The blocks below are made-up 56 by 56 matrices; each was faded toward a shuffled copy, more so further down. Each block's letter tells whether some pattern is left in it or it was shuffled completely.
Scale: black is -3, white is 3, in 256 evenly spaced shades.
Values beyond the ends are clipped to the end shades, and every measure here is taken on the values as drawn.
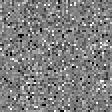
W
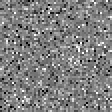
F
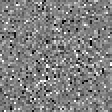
W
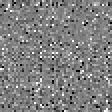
W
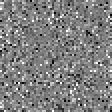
W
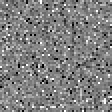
F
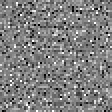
W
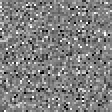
W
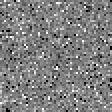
F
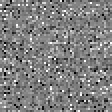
W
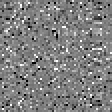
W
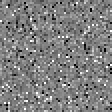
F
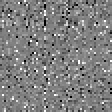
W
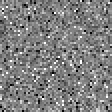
F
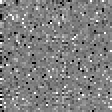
W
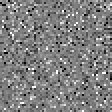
W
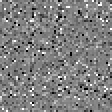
W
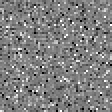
F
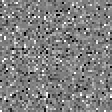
W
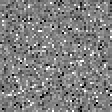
F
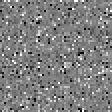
W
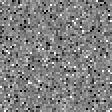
F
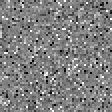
F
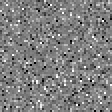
F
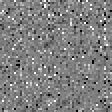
W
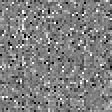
W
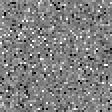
F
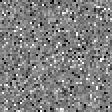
F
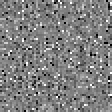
W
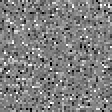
F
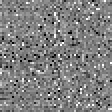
W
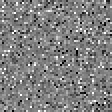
F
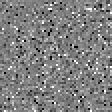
F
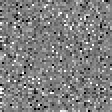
W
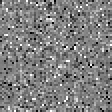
W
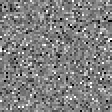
F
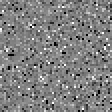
F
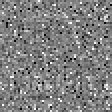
W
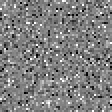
W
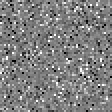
F
